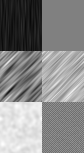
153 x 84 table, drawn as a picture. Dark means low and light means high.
It is made of 3 by 2 panels. Panel 1,1: very low, streaked downward, faint in contrast. Panel 1,2: middling, flat. Panel 2,1: middling, slanting up to the right, strong in contrast. Panel 2,2: high, slanting up to the right. Panel 3,1: very high, blotchy, faint in contrast. Panel 3,2: middling, checkered.
